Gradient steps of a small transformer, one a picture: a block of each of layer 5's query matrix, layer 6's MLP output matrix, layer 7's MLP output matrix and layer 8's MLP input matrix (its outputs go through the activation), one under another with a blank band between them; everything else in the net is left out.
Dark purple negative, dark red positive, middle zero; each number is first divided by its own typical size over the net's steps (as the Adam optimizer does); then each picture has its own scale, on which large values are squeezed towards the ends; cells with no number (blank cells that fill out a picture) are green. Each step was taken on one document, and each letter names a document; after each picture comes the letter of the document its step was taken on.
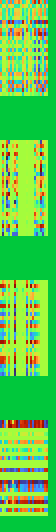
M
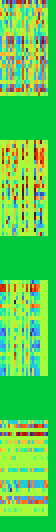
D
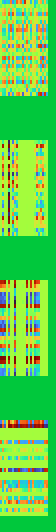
D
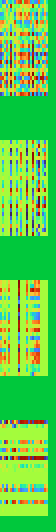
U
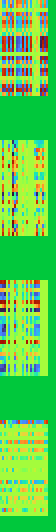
D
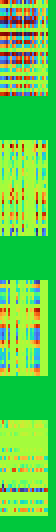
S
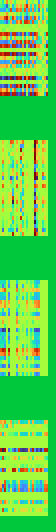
S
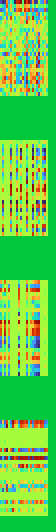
U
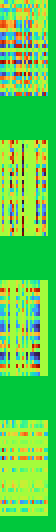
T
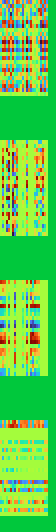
D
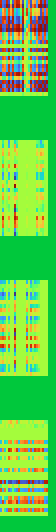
M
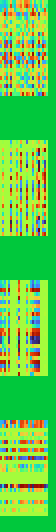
U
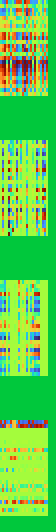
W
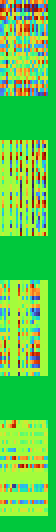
U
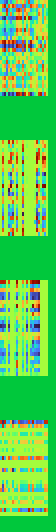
T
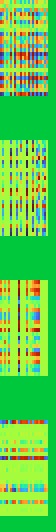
U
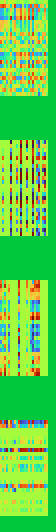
U
